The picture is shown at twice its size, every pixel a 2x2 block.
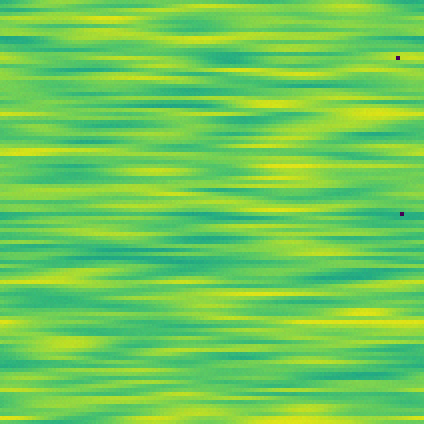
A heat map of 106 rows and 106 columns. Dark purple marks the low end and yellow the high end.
Slope: none. Grain: streaks across. Average level on the scale: 80%. Lone odd cells: 2, each lower than its neighbours. Mirror symmetry: none.
